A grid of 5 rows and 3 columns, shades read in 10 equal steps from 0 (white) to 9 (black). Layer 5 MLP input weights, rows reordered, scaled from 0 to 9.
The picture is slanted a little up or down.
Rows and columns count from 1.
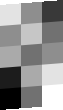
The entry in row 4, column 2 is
3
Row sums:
12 11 12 12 14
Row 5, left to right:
9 5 0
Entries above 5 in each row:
1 0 0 1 1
